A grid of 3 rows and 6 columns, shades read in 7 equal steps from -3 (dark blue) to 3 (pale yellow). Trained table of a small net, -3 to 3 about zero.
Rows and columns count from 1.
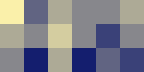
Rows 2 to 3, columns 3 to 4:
2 0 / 1 -3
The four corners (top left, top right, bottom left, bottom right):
3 1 0 -2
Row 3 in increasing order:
-3 -3 -2 -1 0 1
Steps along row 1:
down up down same up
